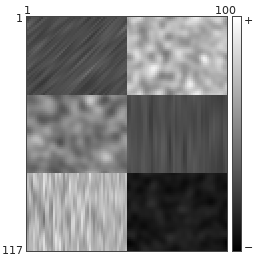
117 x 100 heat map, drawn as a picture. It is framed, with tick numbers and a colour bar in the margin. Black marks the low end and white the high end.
The table splits into 3 rows of 2 panels. Panel 1,1: low, slanting up to the right, faint in contrast. Panel 1,2: high, blotchy. Panel 2,1: middling, blotchy. Panel 2,2: low, streaked downward, faint in contrast. Panel 3,1: high, streaked downward. Panel 3,2: very low, blotchy, faint in contrast.
